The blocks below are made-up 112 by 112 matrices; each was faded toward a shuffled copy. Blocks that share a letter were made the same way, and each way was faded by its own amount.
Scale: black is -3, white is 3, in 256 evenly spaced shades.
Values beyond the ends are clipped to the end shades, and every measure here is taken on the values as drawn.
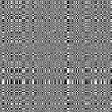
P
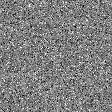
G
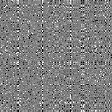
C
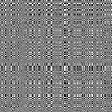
P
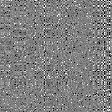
C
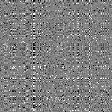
C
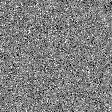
G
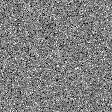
G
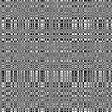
P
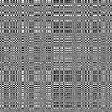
P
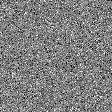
G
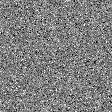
G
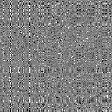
C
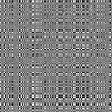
P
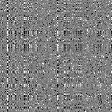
C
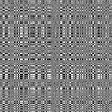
P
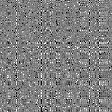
C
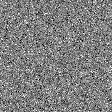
G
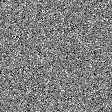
G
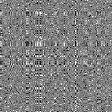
C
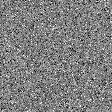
G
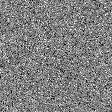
G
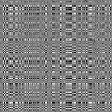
P
